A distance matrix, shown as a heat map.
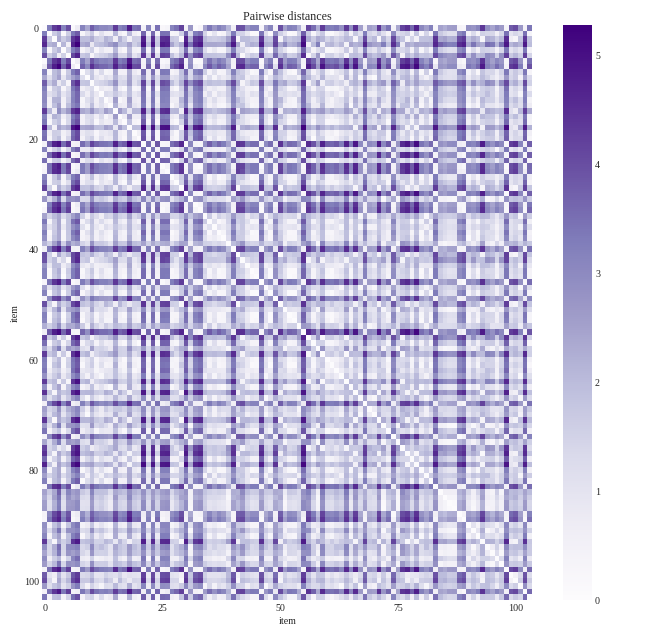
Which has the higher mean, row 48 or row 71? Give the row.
71
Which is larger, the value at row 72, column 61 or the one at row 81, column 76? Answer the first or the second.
the second
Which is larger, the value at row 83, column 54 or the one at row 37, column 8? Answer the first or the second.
the first
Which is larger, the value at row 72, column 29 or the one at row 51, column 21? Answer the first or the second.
the second
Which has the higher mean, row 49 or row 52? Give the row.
49
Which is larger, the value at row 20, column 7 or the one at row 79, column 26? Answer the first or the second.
the second
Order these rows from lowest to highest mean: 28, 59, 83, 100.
28, 100, 59, 83
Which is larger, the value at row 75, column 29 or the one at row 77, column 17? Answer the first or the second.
the first
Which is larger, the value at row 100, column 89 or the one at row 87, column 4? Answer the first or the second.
the first
